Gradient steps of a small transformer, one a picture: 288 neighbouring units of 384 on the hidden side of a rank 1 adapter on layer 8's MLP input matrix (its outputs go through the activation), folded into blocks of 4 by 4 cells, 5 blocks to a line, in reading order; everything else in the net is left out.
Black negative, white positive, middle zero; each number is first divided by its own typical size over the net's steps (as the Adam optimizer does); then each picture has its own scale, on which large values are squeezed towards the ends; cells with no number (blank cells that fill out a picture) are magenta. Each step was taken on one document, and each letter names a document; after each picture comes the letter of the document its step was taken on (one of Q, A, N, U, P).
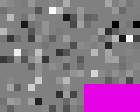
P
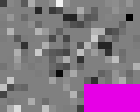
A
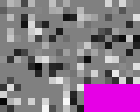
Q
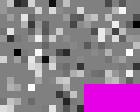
P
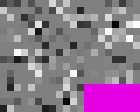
P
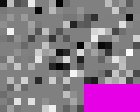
A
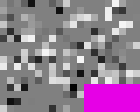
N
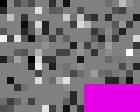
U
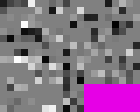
U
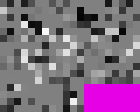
U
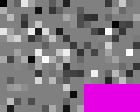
U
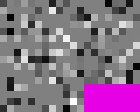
U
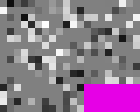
Q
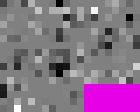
A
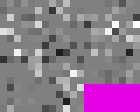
P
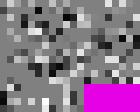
Q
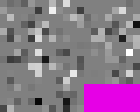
P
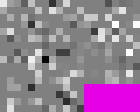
P
